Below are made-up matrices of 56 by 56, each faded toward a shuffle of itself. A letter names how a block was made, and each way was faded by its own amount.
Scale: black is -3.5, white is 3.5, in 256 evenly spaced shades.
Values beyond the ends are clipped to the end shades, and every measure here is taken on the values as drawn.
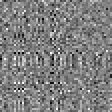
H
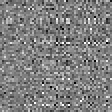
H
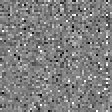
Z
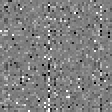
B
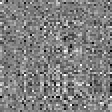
H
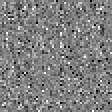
Z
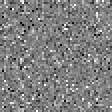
Z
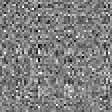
H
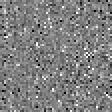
Z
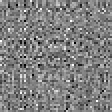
H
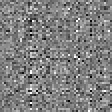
H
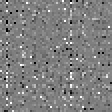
B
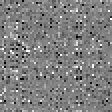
B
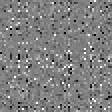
B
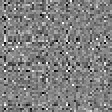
H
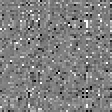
B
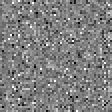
Z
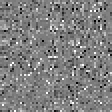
B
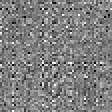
H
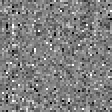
Z
